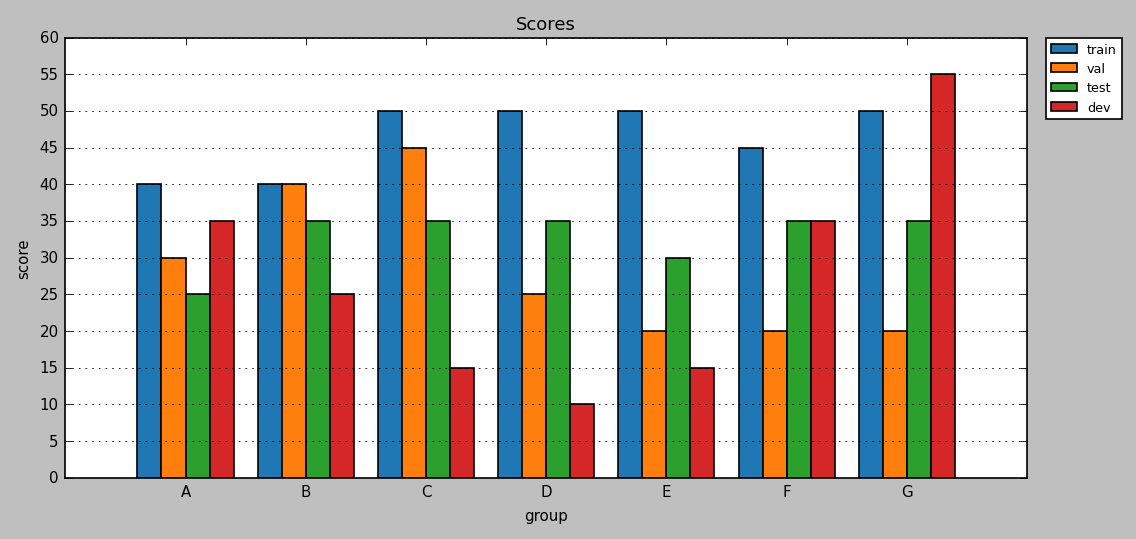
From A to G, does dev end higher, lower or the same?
higher
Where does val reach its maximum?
C
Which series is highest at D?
train
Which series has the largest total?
train
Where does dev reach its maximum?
G
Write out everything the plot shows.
Title: Scores
x-axis: group, ticks A B C D E F G
y-axis: score, ticks 0 5 10 15 20 25 30 35 40 45 50 55 60
Legend: train, val, test, dev
Values:
train: 40 40 50 50 50 45 50
val: 30 40 45 25 20 20 20
test: 25 35 35 35 30 35 35
dev: 35 25 15 10 15 35 55
